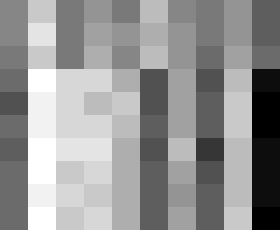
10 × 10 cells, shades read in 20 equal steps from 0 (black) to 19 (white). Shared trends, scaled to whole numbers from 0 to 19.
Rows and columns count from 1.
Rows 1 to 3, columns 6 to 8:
14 10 9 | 13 11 9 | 14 11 8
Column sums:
82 177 138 146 124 87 117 70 135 26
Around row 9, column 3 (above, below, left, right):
15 15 18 15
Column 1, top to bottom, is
10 10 9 8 6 8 7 8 8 8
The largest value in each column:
10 19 17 17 15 14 14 9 15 8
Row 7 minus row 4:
-1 0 1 1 0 0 2 -2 0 0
